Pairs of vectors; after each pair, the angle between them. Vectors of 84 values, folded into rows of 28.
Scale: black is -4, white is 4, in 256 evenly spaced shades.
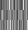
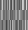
partly aligned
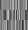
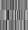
nearly opposite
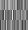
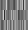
partly opposed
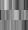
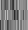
partly opposed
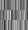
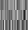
partly opposed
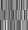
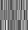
nearly parallel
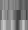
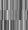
orthogonal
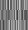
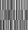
partly aligned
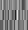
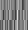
nearly parallel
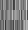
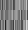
nearly parallel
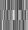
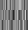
nearly opposite
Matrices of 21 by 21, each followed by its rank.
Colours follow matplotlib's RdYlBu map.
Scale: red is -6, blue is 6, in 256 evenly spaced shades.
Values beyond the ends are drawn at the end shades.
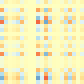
one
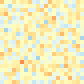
full rank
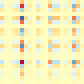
one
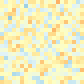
full rank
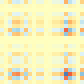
one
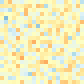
full rank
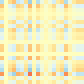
one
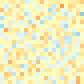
full rank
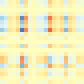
one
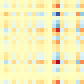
one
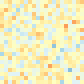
full rank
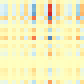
one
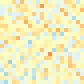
full rank
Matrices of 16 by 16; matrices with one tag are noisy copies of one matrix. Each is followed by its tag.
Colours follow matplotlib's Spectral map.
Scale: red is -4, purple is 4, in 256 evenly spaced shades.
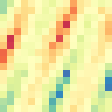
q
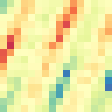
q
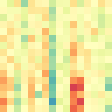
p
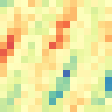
q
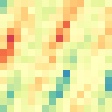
q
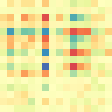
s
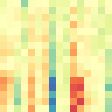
p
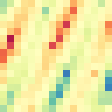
q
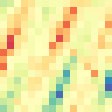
q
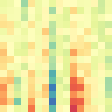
p
